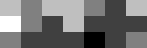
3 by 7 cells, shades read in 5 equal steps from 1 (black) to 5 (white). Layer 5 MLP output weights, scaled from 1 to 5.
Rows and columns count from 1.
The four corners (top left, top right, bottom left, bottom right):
4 4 3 3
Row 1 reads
4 3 4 4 3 2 4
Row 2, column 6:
2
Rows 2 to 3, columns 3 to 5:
2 4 2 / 2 2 1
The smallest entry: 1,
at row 3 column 5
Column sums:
12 8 8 10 6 6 9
